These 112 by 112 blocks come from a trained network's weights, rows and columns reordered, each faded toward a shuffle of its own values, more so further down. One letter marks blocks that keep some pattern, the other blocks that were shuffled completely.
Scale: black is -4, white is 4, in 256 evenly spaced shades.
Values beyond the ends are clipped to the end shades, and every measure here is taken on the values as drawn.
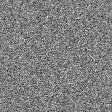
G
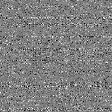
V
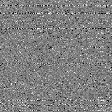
V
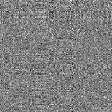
V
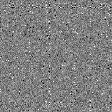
V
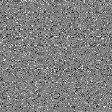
V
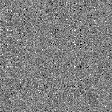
V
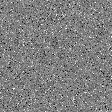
G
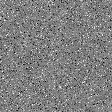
G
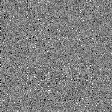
V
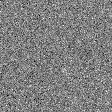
G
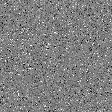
G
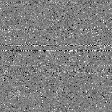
V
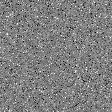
G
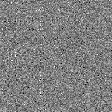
V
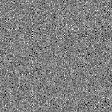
V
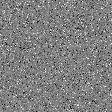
G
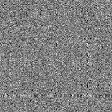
V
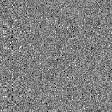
V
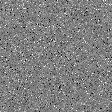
G
